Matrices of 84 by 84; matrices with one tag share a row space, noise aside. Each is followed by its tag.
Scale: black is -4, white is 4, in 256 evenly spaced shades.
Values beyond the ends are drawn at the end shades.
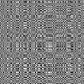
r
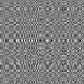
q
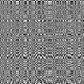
r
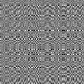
q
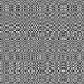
q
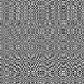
q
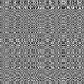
q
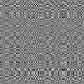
q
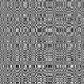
r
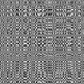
r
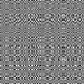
q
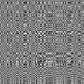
r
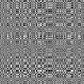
r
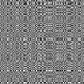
r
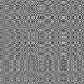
q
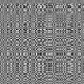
r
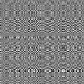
q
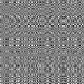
q
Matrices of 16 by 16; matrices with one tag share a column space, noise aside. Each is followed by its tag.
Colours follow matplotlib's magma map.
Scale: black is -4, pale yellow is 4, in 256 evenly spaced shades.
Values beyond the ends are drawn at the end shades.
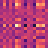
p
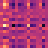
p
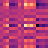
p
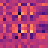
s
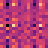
p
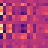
s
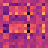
s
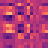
s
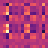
s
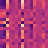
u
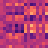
s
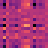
p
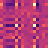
p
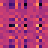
p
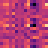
p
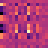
s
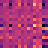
p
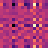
p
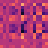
s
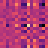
p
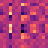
s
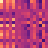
u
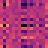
p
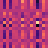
u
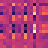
s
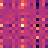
p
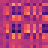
s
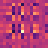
s
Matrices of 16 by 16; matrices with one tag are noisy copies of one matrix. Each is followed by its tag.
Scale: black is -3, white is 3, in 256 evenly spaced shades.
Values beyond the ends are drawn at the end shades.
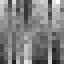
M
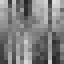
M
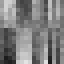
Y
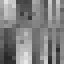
Y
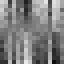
M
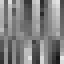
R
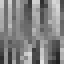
R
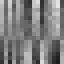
R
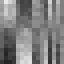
Y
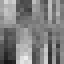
Y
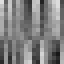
R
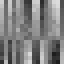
R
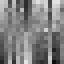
M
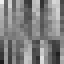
R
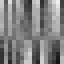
R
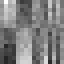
Y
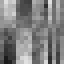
Y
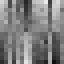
M
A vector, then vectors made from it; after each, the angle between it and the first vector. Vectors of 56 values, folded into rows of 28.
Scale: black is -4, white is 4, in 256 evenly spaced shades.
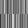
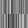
partly opposed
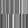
partly aligned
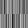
nearly opposite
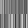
orthogonal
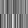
nearly parallel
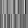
partly aligned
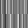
orthogonal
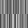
nearly parallel
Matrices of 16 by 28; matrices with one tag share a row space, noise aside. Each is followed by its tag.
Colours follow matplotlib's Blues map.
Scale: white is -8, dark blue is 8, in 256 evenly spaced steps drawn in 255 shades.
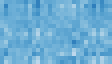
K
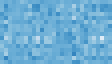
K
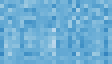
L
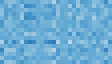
L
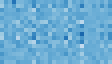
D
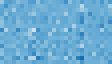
D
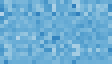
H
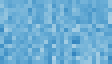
H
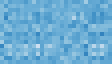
K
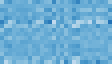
H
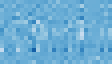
D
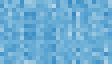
L
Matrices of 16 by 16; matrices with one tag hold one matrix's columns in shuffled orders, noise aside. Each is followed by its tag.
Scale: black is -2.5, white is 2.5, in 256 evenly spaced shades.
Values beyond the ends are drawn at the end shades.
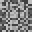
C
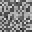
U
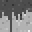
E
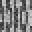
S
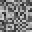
U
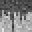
E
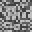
U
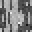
S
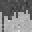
E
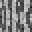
S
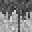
E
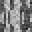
S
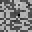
C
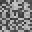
C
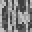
S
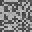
U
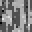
S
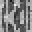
S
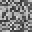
U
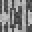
S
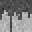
E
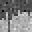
E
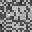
U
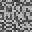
U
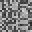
C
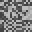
U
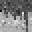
E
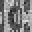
S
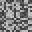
C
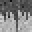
E
